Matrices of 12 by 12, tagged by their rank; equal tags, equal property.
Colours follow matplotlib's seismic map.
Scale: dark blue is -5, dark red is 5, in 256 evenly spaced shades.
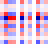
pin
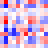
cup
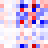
cup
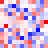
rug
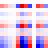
pin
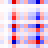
pin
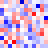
rug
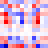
cup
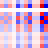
pin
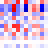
cup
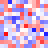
rug
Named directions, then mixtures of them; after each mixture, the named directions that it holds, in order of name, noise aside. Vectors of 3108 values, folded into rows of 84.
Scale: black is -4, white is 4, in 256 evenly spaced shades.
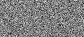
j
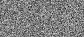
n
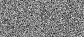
j, n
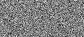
j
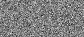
j, n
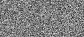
n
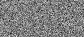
j, n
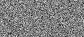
j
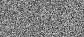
n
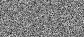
j, n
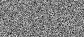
j, n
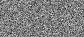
j, n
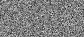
j, n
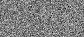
n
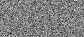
j, n
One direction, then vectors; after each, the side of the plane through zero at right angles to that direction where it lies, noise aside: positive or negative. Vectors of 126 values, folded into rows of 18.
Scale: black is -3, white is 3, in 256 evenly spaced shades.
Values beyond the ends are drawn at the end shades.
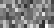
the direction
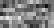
negative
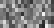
positive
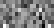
positive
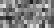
positive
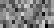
negative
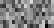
negative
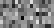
negative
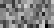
negative
